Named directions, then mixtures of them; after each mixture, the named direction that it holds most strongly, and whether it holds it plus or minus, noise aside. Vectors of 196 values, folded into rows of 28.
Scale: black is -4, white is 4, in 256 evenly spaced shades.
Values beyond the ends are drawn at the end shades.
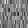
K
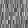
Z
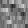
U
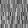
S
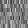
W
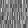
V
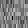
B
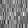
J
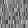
Z, minus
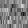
U, plus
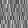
W, plus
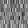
W, plus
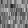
U, plus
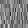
S, plus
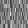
W, plus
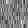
V, plus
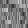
U, plus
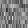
B, minus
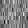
J, plus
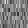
K, plus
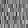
K, minus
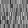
S, minus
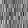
J, minus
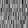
V, minus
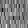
W, plus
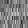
B, plus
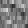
U, plus
